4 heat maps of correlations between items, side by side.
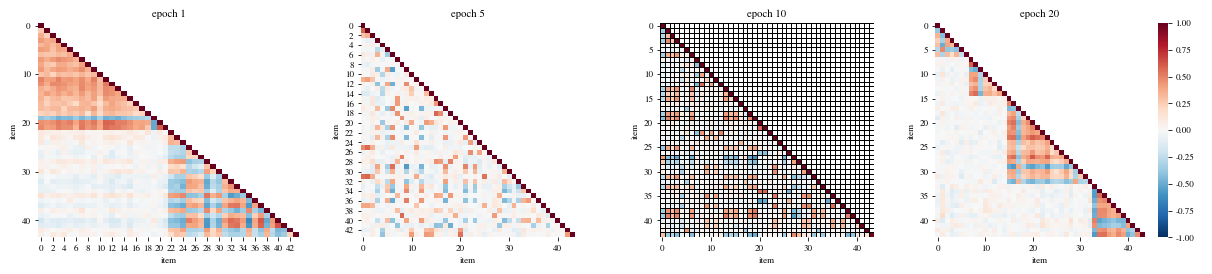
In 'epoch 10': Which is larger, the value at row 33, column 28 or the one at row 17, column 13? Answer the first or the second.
the second
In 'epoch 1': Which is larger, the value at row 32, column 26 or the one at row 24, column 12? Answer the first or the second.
the first
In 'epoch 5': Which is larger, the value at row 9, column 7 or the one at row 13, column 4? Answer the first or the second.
the first
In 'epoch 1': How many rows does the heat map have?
44
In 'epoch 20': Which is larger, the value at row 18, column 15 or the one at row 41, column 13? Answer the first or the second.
the first
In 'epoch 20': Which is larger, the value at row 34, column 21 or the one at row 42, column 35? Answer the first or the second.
the second
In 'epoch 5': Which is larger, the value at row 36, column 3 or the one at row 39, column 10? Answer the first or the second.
the second
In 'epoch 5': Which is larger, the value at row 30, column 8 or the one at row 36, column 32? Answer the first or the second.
the first
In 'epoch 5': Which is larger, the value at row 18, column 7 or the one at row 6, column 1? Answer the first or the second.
the first
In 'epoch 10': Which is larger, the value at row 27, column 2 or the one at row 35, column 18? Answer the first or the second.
the second
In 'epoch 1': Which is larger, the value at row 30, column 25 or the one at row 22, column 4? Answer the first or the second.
the second
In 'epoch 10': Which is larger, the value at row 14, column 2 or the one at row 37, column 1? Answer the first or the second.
the first
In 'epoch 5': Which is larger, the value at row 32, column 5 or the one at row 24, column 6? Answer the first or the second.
the second
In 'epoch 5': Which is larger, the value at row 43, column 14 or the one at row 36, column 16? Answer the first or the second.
the first
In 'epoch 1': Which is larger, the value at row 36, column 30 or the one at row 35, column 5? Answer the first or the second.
the second
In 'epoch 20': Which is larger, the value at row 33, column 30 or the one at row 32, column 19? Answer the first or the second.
the first
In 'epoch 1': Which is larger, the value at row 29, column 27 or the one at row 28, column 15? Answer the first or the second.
the second
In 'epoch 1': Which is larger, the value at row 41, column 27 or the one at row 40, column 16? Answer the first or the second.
the first
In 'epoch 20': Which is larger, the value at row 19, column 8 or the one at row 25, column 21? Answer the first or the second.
the second
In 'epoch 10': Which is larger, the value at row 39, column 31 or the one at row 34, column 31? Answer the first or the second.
the first
